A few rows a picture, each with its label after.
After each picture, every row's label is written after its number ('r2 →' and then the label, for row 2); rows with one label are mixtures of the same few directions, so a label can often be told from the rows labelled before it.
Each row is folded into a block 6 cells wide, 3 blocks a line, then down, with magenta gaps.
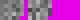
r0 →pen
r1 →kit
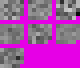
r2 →pen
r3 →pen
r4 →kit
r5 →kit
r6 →kit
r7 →pen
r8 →pen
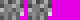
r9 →kit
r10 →kit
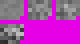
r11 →pen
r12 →kit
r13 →kit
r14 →pen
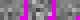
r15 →kit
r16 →kit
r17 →pen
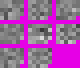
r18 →kit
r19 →pen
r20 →pen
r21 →kit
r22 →pen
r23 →pen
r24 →kit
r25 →pen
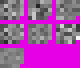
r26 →pen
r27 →kit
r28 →pen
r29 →pen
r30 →pen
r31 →kit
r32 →pen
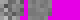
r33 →pen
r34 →kit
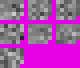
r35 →pen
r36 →pen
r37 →pen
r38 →kit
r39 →pen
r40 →pen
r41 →kit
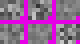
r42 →kit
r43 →kit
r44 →kit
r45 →kit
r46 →kit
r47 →pen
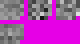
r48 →pen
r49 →pen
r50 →kit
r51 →kit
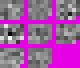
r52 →kit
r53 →kit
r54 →pen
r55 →kit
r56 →kit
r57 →kit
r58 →pen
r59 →kit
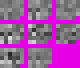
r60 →kit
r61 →kit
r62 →kit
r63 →kit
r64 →pen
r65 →pen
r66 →kit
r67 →kit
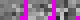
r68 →pen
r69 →pen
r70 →kit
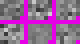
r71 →pen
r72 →kit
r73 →pen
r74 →pen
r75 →kit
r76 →kit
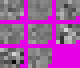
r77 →kit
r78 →kit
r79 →kit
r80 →kit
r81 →pen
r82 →kit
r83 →pen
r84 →kit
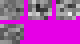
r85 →pen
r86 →kit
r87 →pen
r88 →pen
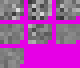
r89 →pen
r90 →pen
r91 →pen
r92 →kit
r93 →pen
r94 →kit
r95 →kit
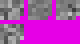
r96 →kit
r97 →pen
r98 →pen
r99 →kit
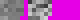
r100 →pen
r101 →pen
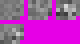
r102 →pen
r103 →kit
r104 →kit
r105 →pen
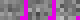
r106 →kit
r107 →kit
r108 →pen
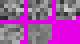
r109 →pen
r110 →kit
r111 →kit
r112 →pen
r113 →kit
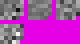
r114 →pen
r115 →pen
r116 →kit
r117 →pen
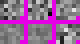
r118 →pen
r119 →kit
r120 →pen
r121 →kit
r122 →kit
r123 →kit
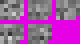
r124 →pen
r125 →kit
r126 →kit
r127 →kit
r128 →pen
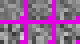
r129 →kit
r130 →pen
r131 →kit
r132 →kit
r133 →kit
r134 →kit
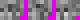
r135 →kit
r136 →kit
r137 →kit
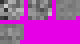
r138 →pen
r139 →kit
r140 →pen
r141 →kit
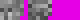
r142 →kit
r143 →pen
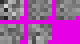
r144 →pen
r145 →pen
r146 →pen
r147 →kit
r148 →kit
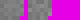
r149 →pen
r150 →kit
